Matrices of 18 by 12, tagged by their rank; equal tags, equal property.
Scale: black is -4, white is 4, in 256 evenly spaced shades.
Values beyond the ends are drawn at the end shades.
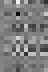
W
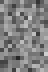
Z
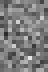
Z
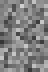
Z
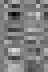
W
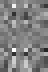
W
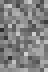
Z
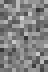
Z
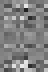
W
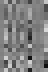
W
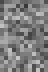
Z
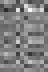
W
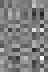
W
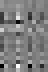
W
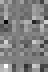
W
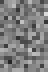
Z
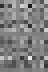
W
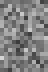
Z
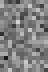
Z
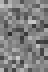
Z
